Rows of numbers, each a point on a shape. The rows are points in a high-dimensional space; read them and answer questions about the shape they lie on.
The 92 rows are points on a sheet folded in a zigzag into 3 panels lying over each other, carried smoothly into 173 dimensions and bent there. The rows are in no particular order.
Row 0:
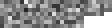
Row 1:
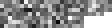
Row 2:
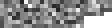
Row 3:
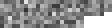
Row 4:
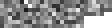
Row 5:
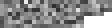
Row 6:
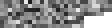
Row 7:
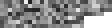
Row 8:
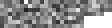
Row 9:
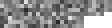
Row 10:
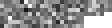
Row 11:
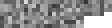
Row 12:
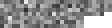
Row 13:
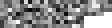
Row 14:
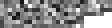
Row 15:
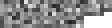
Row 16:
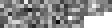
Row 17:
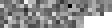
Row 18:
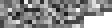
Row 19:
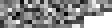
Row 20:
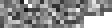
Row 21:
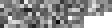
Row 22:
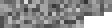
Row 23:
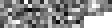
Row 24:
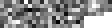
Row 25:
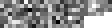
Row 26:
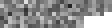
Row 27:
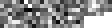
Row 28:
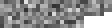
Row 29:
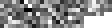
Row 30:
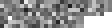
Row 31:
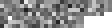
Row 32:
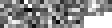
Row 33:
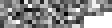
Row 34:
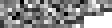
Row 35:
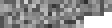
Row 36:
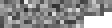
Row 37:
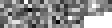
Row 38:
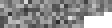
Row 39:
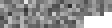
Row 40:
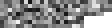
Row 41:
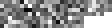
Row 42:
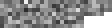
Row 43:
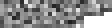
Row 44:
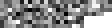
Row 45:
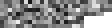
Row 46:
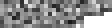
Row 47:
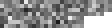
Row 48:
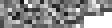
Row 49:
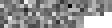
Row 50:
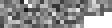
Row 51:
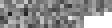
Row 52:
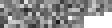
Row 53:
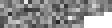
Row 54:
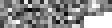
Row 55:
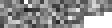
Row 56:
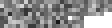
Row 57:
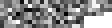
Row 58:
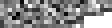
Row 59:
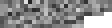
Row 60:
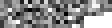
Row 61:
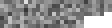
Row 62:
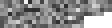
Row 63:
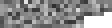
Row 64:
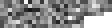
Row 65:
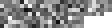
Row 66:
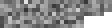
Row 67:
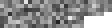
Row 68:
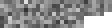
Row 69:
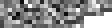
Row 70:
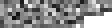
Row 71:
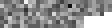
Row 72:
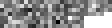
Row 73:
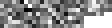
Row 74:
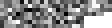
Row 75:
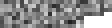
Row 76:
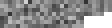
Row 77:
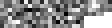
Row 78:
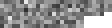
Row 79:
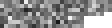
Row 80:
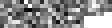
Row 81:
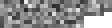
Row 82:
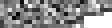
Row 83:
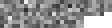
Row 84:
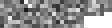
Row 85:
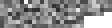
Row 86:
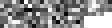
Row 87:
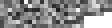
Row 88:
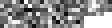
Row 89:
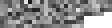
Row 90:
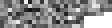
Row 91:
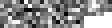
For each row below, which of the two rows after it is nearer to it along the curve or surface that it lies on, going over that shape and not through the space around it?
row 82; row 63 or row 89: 63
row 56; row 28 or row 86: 86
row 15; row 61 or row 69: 69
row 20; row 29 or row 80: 29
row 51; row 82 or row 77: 77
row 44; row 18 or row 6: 6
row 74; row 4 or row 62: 62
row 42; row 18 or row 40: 18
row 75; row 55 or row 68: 68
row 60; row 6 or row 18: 6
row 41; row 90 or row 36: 36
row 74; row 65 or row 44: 44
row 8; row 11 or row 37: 11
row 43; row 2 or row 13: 2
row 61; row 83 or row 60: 83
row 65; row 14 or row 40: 14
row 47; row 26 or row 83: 26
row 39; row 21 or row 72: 21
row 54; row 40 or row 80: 40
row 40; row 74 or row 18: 74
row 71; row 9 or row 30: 30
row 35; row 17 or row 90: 17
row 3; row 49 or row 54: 49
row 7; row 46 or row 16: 16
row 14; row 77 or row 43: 43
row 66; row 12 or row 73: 12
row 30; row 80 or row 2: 2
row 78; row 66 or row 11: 11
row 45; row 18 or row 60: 60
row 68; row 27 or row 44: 27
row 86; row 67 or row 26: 67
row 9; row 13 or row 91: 91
